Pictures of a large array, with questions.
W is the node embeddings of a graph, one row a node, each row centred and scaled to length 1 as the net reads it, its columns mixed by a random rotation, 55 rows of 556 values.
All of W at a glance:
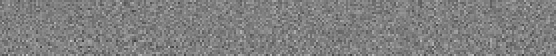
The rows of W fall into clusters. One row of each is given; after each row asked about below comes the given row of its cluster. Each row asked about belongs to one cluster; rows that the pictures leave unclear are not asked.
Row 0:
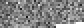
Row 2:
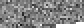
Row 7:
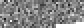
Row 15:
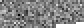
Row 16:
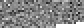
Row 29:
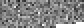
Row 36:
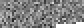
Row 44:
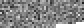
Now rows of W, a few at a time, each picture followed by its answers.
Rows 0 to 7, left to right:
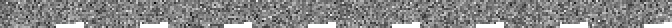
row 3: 44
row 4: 0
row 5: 44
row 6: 2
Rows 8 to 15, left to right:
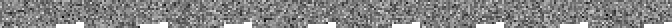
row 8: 16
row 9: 0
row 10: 2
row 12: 2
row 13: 36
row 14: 44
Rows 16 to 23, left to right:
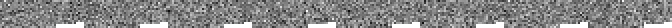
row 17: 0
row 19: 15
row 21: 29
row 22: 44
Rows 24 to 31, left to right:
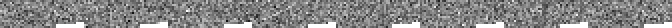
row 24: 15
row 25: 16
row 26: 29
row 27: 44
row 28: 36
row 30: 7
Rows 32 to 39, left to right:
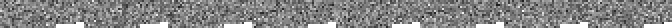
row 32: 15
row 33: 7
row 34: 44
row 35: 16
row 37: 16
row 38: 29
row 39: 15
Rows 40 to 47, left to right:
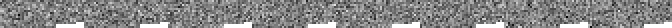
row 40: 15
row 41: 15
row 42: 44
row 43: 36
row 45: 36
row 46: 16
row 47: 16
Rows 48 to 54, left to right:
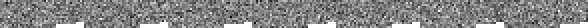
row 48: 2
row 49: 36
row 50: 16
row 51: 29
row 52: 0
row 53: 29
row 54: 15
